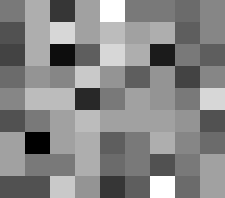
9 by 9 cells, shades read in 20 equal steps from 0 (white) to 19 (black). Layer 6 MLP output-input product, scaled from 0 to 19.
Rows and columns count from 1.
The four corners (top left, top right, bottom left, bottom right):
10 9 13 7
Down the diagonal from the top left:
10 6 18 4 10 7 6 10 7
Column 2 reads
6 6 6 8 5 10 19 10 13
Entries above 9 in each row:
5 2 6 3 3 3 4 6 5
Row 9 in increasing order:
0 4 7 8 11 12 13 13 15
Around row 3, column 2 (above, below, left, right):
6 8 14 18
